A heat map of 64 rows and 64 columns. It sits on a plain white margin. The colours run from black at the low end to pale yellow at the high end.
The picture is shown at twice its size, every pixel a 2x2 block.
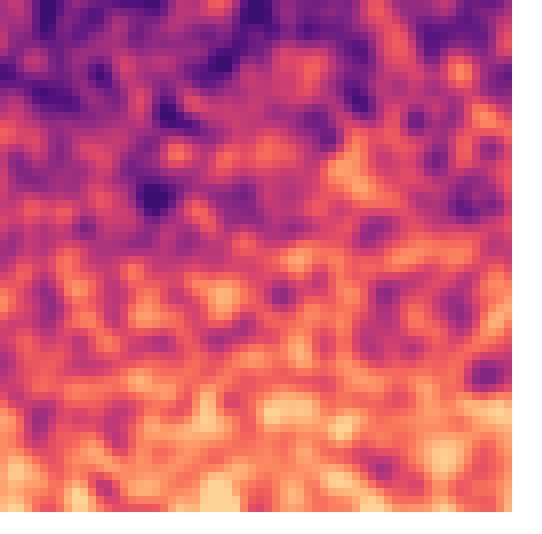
Average level on the scale: 60%. Slope: up to the bottom. Stripes: none. Grain: blotchy.
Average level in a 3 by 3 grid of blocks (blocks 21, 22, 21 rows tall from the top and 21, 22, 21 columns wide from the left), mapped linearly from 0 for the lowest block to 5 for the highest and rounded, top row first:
0 1 1
2 3 3
4 5 4
